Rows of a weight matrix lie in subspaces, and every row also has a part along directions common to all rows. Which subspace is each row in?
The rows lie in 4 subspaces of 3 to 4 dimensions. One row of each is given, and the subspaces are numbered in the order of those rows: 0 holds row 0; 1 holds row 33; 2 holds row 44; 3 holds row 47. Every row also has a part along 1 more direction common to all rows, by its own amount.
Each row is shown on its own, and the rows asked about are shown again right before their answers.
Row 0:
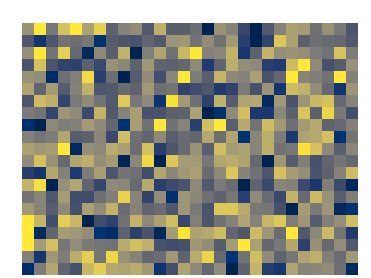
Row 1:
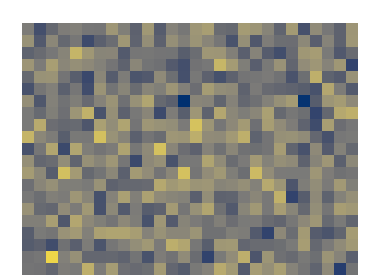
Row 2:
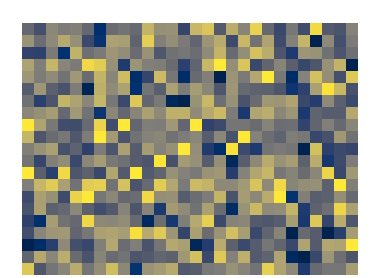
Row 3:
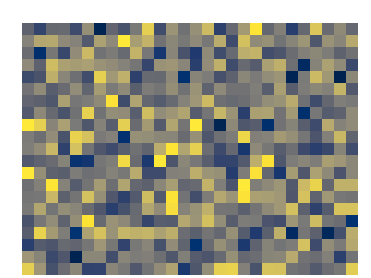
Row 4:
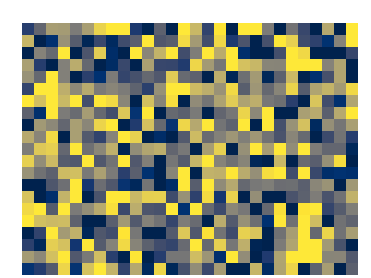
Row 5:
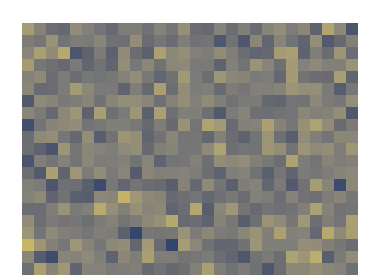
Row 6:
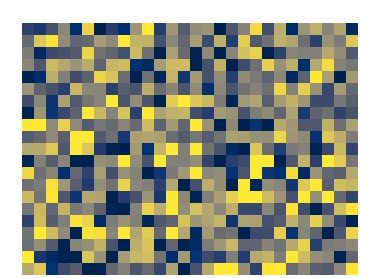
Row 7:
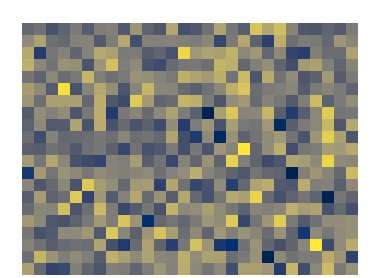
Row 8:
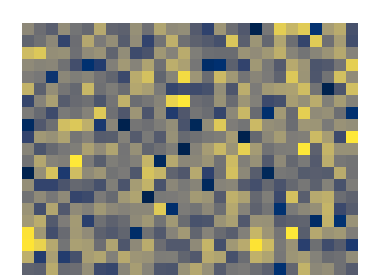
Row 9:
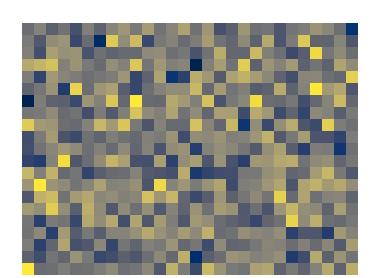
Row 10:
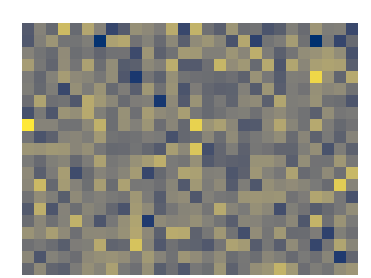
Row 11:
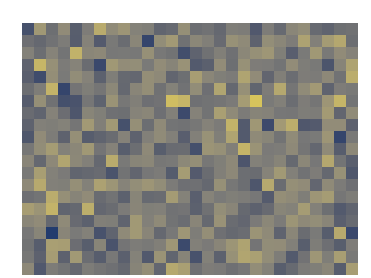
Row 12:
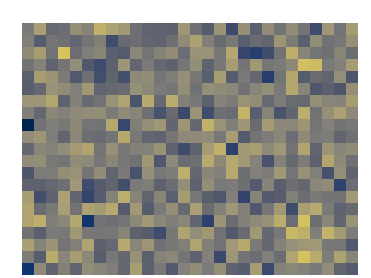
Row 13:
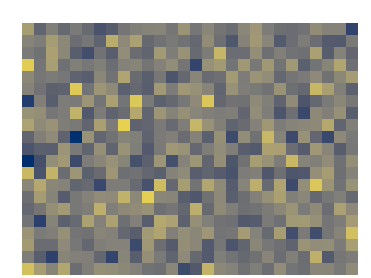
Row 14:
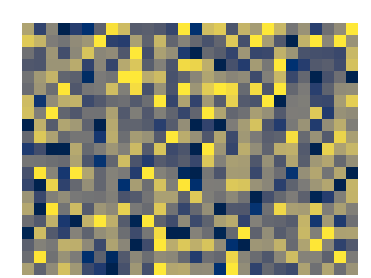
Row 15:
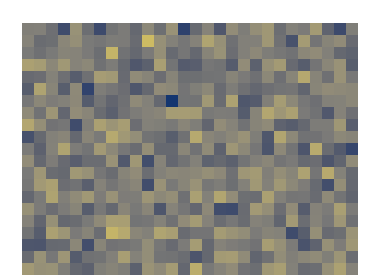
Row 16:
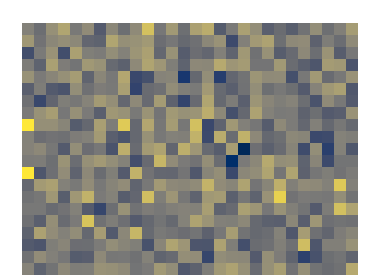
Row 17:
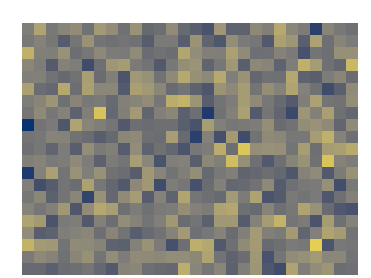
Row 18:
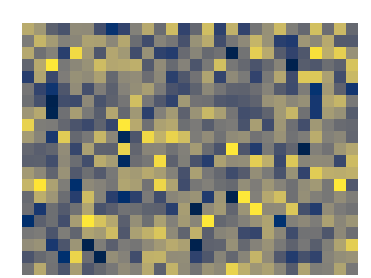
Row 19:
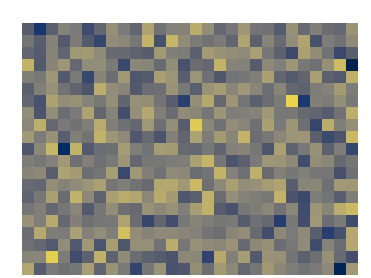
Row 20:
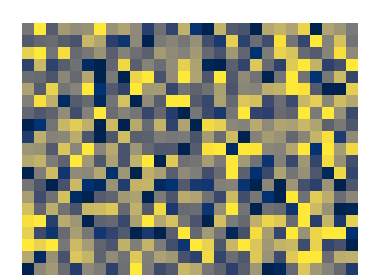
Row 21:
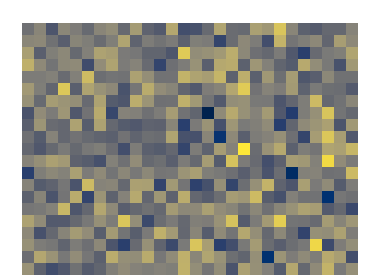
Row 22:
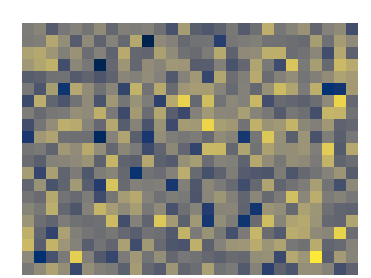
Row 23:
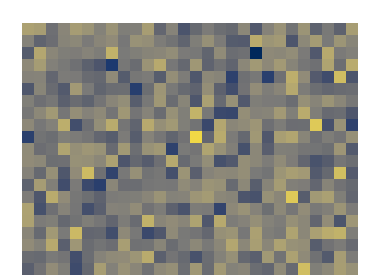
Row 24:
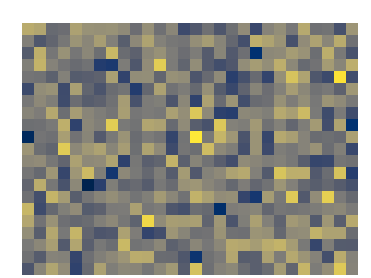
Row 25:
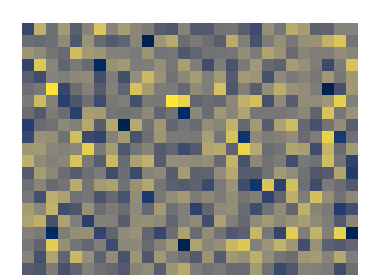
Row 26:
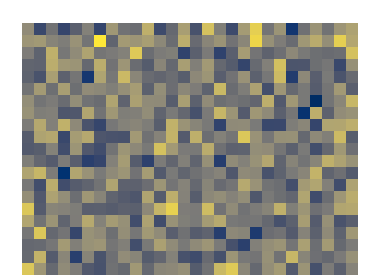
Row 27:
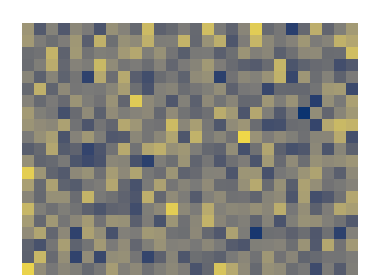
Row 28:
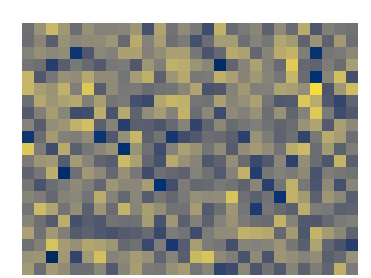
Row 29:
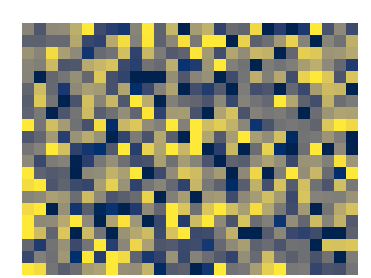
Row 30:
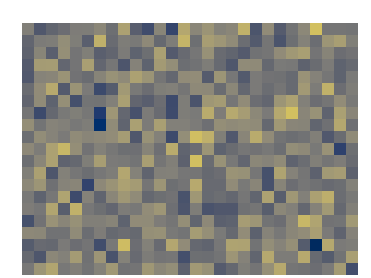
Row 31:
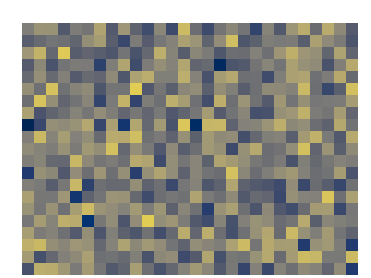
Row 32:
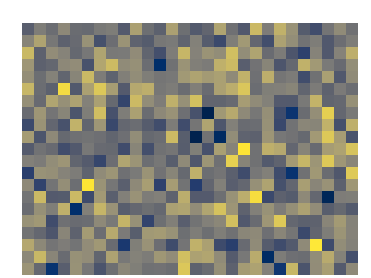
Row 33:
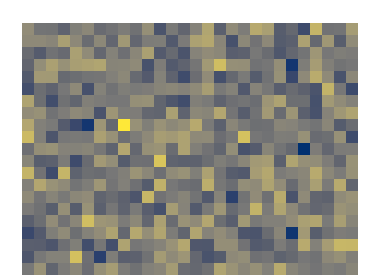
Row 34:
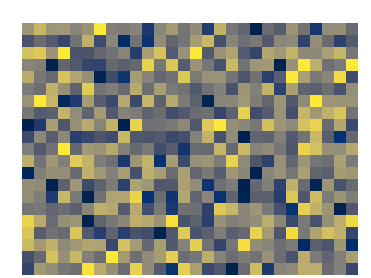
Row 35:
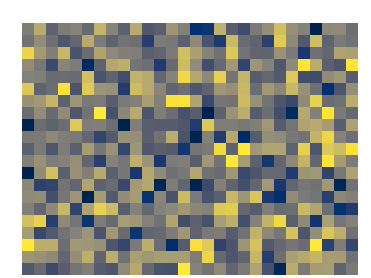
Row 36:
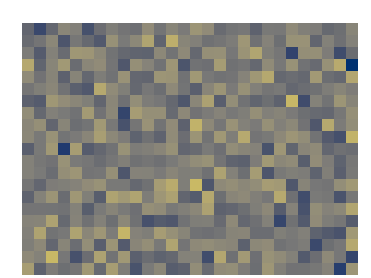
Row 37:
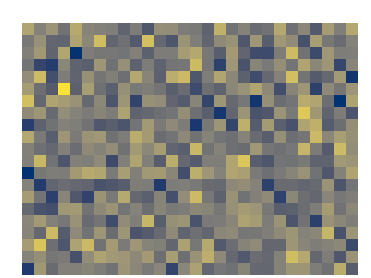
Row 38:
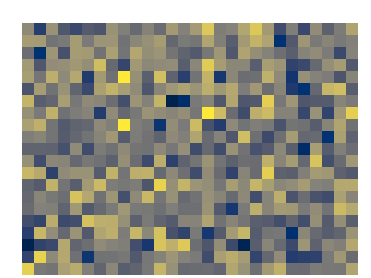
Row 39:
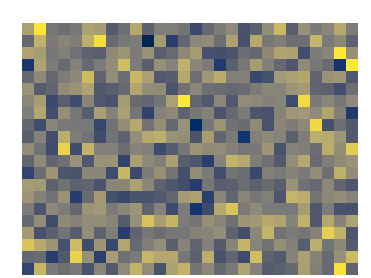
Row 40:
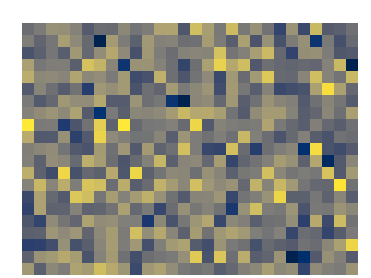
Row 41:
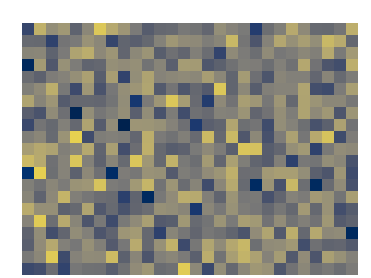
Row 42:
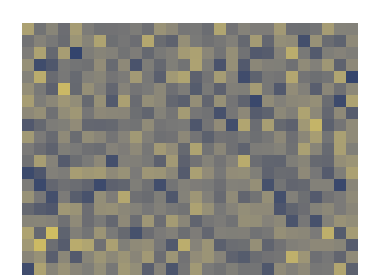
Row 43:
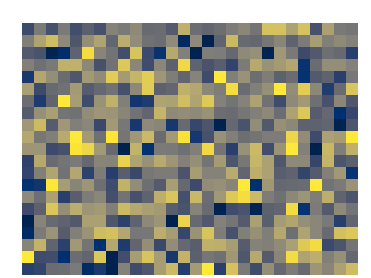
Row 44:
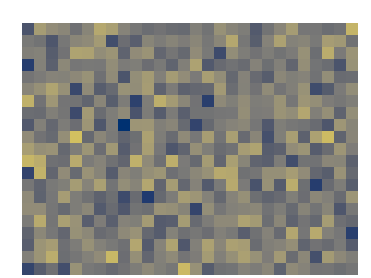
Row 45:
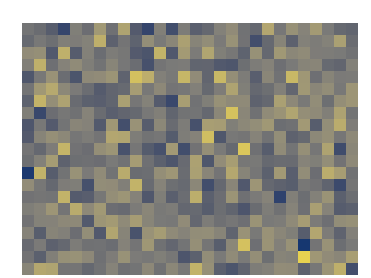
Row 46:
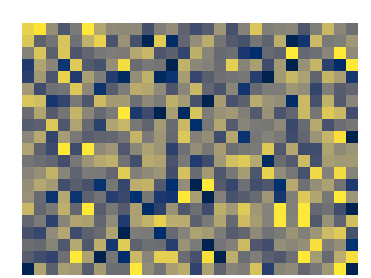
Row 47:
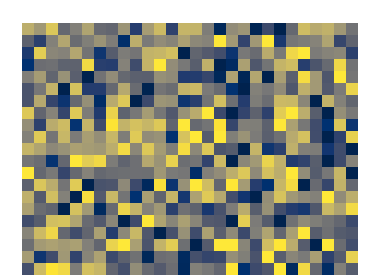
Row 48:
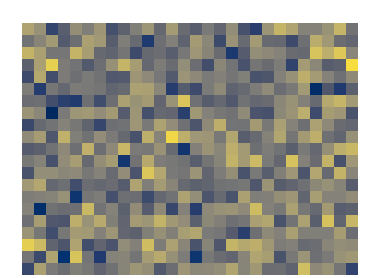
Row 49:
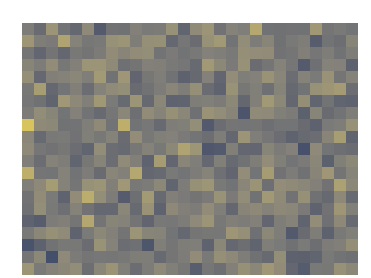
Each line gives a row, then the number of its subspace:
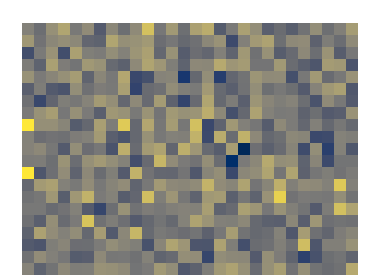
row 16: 3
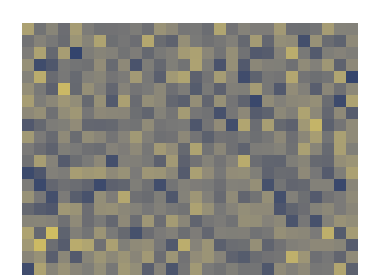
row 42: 2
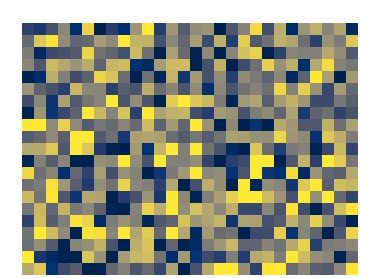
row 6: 0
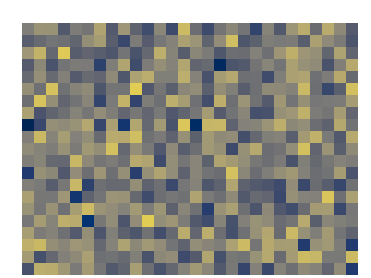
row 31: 3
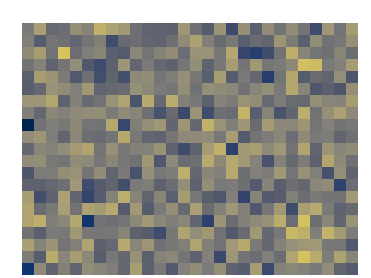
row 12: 1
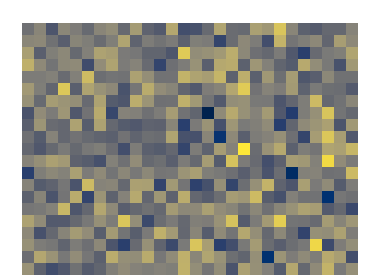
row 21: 3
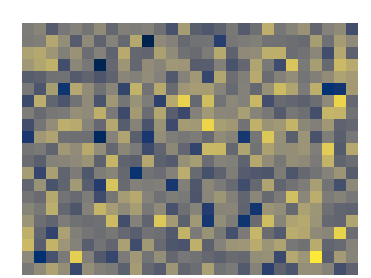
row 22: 2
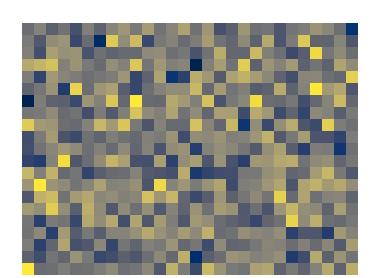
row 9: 2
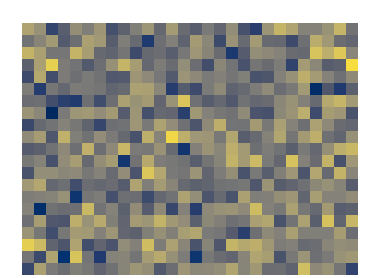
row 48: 1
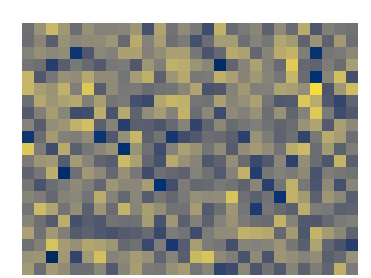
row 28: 1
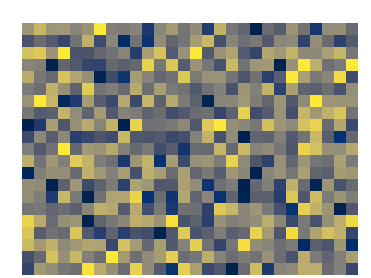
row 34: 0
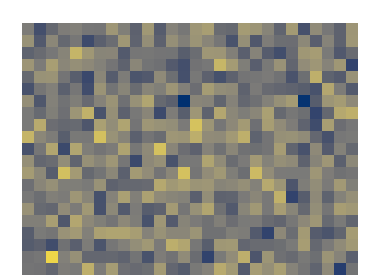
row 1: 1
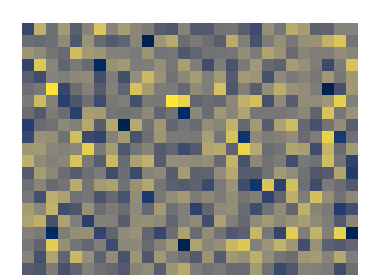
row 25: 2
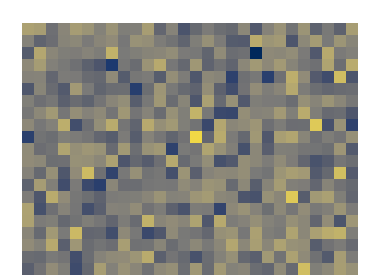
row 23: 3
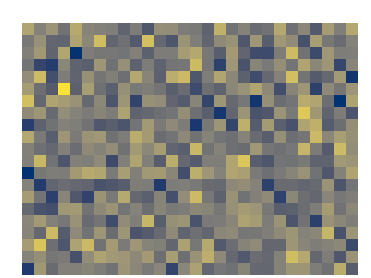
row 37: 2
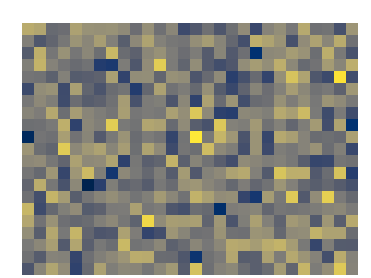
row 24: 3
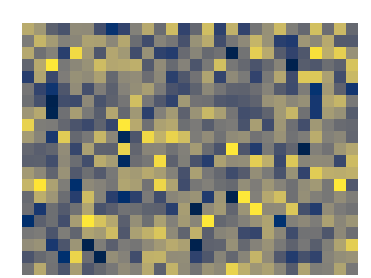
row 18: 1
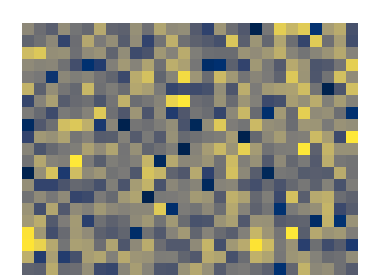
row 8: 1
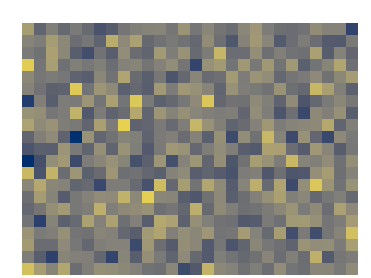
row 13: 2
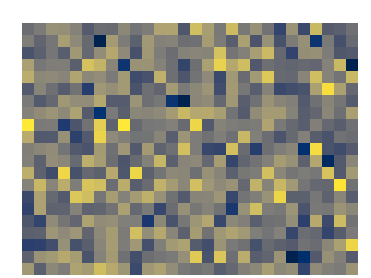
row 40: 0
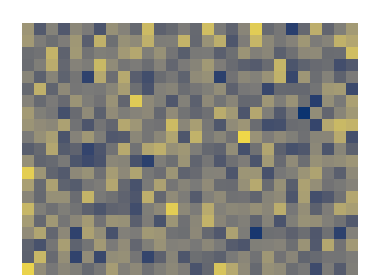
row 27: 0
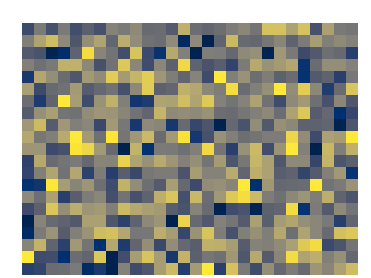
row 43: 0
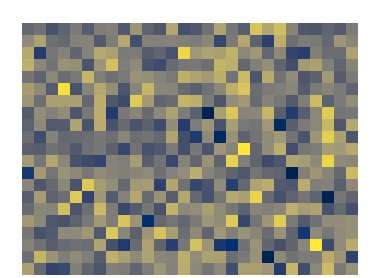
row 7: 3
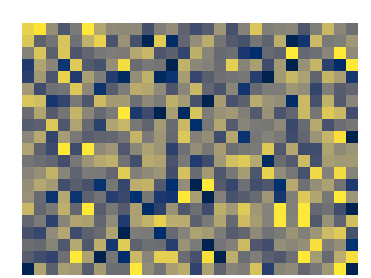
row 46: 1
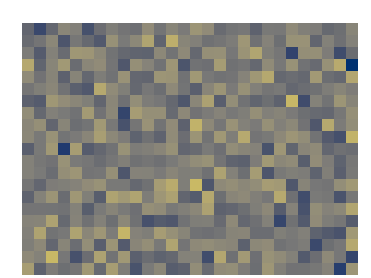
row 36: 1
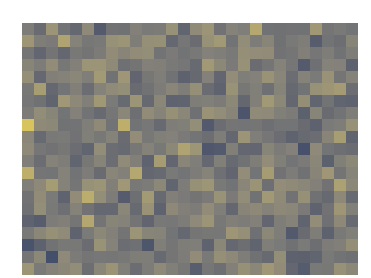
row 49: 1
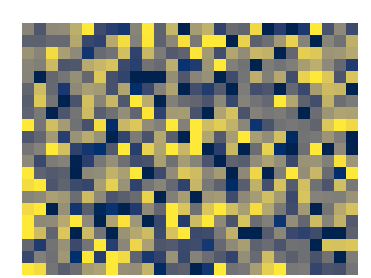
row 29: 0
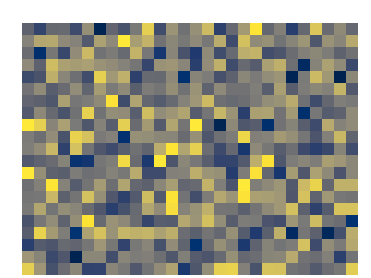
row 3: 0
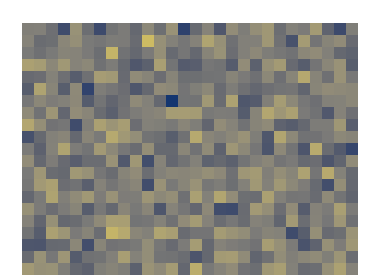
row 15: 3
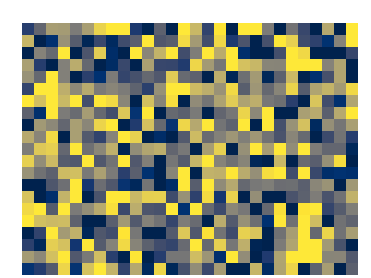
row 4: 1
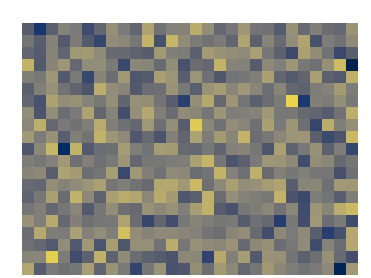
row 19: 1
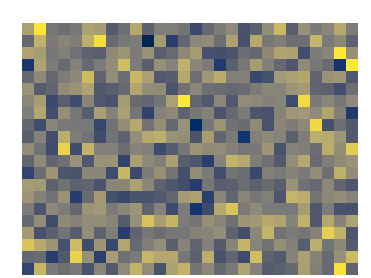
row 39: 1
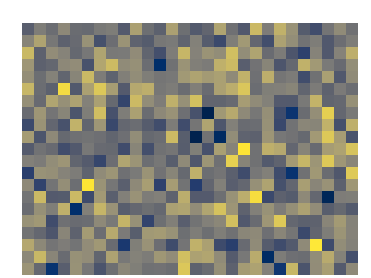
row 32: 3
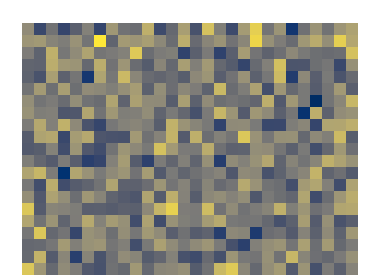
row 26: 0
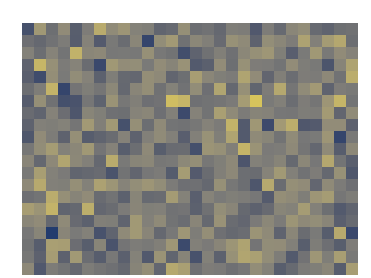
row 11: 2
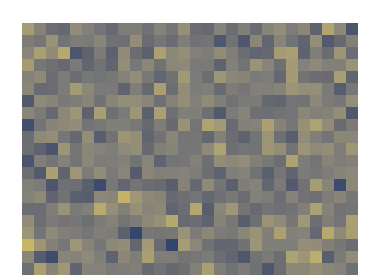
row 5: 2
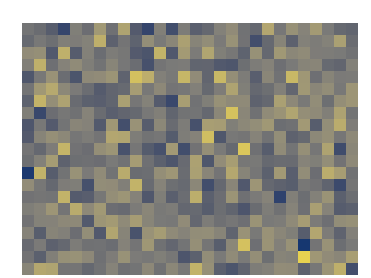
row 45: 3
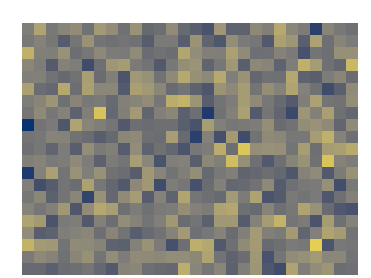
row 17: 3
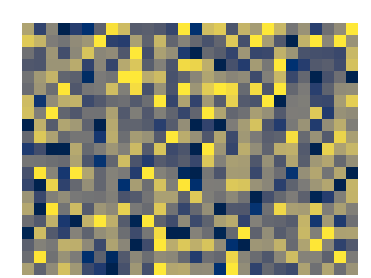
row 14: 0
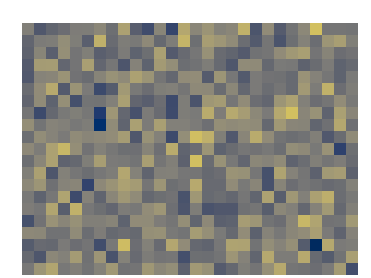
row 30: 3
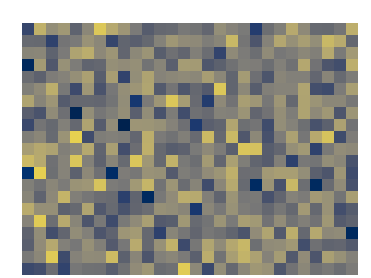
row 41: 2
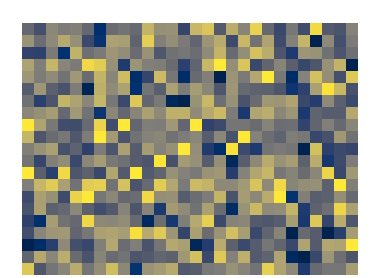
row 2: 0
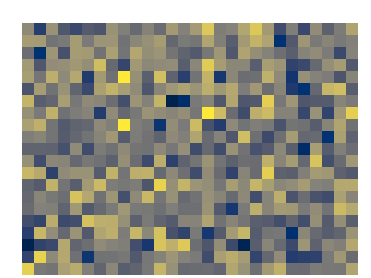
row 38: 0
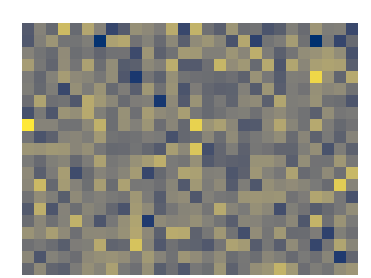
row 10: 0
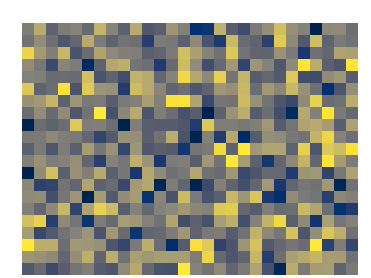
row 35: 3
